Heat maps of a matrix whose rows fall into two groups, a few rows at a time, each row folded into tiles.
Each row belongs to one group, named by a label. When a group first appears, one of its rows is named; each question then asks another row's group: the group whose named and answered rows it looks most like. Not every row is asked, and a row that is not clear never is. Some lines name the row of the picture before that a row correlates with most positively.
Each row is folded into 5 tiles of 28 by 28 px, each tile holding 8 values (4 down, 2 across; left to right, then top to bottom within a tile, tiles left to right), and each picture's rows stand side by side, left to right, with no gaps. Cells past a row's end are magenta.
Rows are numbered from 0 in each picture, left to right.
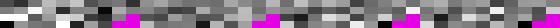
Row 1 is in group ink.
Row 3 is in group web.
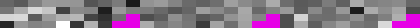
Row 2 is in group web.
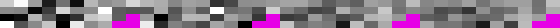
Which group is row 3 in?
ink
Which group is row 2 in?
ink
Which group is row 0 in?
ink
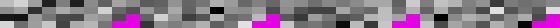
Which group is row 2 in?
ink
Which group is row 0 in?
ink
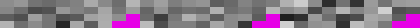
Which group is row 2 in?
ink
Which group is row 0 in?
ink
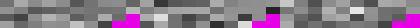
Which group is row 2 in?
web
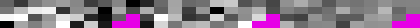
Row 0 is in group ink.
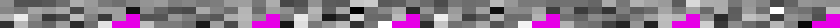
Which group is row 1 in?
ink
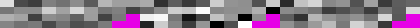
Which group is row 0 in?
web
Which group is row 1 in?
web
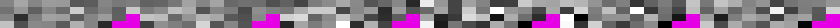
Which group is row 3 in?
web
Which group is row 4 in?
web
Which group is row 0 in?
web
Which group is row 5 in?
web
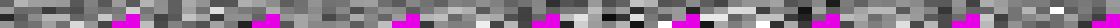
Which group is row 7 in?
web
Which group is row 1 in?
web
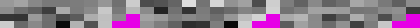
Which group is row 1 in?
ink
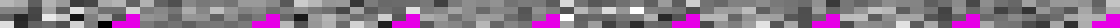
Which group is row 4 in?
web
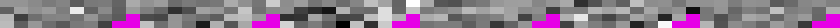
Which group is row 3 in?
web
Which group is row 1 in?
ink
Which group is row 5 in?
web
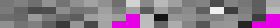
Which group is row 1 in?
web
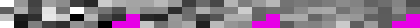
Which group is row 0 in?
web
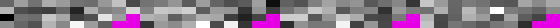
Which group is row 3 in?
web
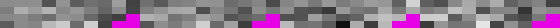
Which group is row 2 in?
ink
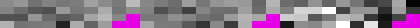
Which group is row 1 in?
ink
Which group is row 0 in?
ink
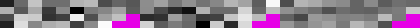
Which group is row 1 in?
ink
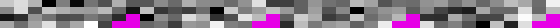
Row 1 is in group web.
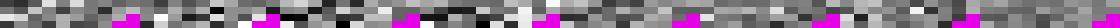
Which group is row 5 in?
web
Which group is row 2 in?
ink
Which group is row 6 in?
web
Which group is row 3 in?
ink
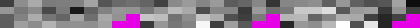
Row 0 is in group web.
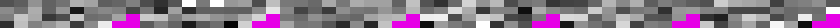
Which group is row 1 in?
ink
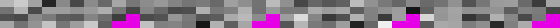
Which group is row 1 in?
ink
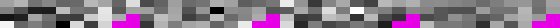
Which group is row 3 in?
ink
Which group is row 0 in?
ink
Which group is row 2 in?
web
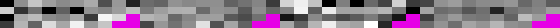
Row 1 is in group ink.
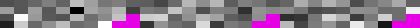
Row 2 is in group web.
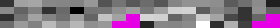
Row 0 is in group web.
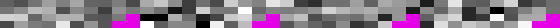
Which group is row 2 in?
web
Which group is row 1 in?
ink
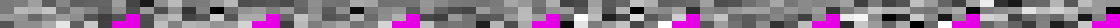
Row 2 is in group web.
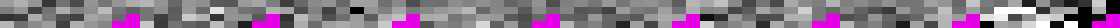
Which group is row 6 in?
ink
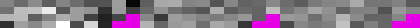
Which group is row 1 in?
web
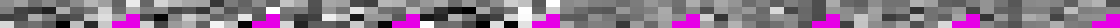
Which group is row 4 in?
ink
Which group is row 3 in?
ink
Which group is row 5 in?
web
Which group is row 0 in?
ink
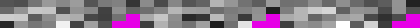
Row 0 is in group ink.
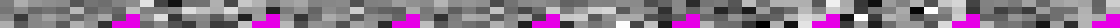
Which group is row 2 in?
web
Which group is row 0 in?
web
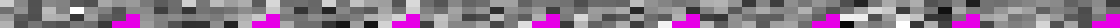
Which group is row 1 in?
ink
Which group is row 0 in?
web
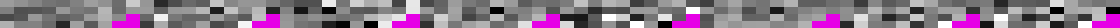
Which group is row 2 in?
ink
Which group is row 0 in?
ink
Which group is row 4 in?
web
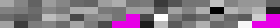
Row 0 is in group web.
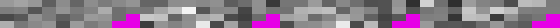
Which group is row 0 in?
ink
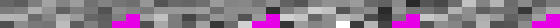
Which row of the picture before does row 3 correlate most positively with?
1
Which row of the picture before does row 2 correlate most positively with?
1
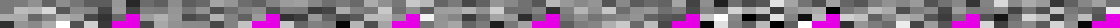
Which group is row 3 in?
web
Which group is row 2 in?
ink
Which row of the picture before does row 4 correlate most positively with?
2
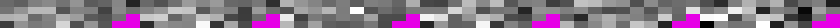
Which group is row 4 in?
web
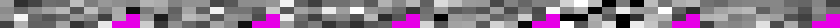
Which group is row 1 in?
web
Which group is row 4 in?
ink
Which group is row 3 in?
web
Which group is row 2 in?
web
